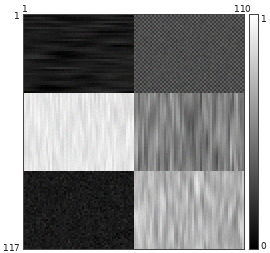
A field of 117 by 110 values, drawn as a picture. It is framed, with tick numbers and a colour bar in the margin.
The table splits into 3 rows of 2 panels. Panel 1,1: very low, streaked across, faint in contrast. Panel 1,2: low, checkered. Panel 2,1: very high, streaked downward, faint in contrast. Panel 2,2: middling, streaked downward. Panel 3,1: very low, fine-grained, faint in contrast. Panel 3,2: high, streaked downward.
